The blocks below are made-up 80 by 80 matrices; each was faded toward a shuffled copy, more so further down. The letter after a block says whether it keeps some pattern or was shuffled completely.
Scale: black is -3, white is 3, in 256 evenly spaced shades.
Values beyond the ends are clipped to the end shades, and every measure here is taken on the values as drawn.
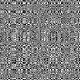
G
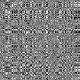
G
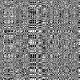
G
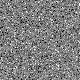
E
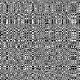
G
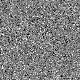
E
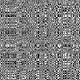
G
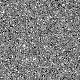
E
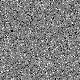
E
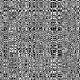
G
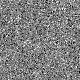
E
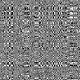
G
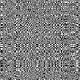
G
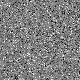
E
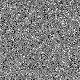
E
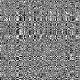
G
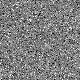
E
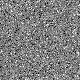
E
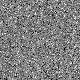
E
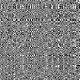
G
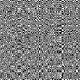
G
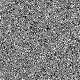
E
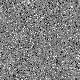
E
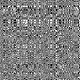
G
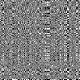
G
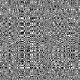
G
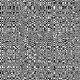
G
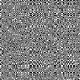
G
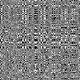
G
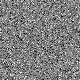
E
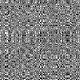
G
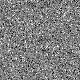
E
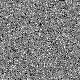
E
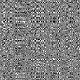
G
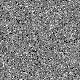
E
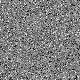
E
